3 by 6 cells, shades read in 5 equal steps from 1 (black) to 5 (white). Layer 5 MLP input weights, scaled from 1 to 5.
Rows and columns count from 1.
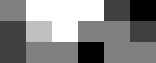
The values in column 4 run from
1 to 5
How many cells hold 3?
7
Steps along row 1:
up same same down down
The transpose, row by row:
3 2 2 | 5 4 3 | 5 5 3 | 5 3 1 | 2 3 3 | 1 2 3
